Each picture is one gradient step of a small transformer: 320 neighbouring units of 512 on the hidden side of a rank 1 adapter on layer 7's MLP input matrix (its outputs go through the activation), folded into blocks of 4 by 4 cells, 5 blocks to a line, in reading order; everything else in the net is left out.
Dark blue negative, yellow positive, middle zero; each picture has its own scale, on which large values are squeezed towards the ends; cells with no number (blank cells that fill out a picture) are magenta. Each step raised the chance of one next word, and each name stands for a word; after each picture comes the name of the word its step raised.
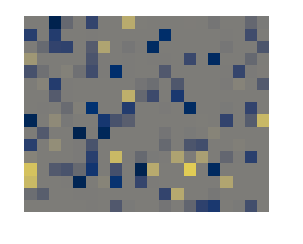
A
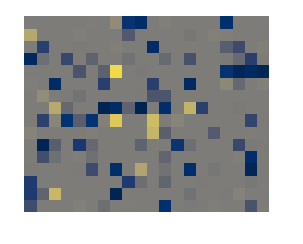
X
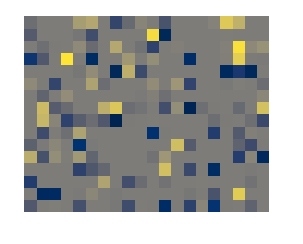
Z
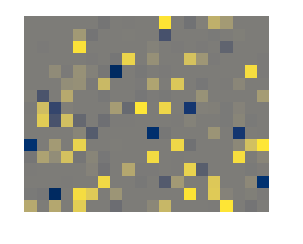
X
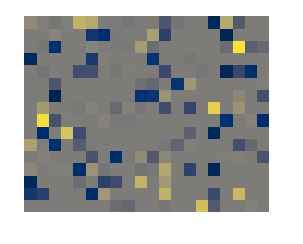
Z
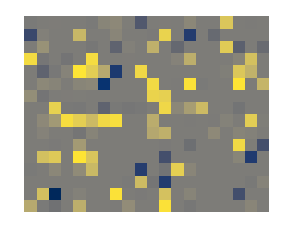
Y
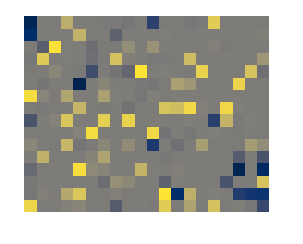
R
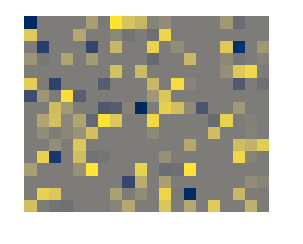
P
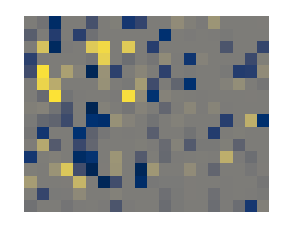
P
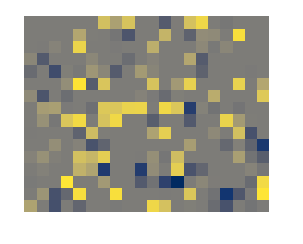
Y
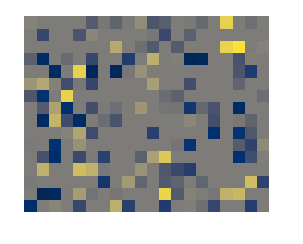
Z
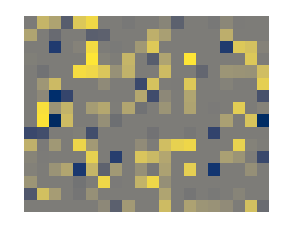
Z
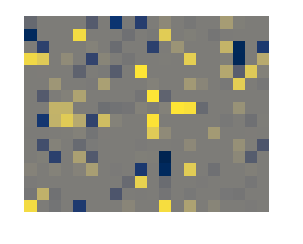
R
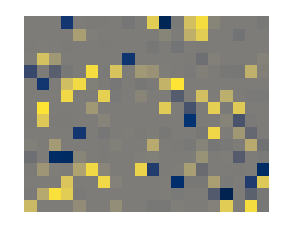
P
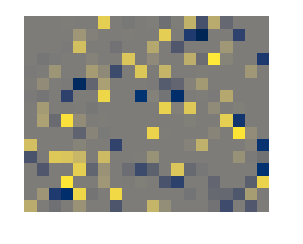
Y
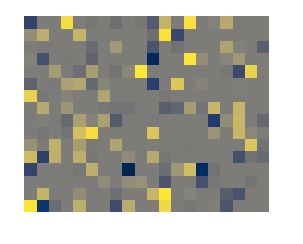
R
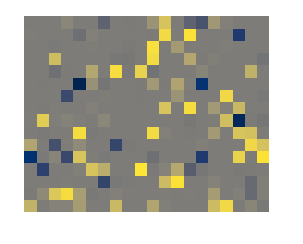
A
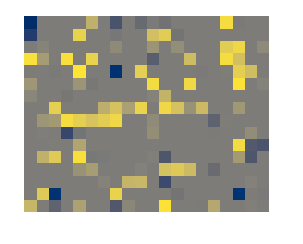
Y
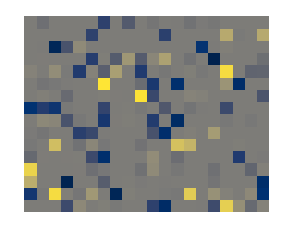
Y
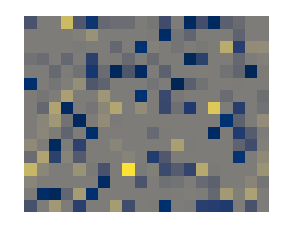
Z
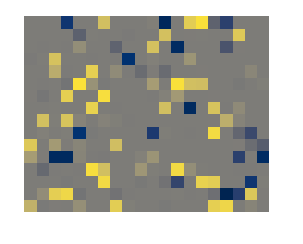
P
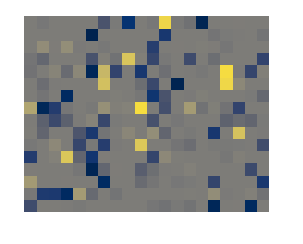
P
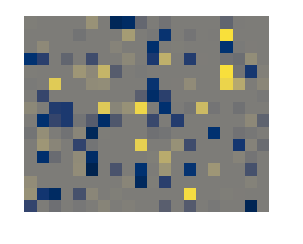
P
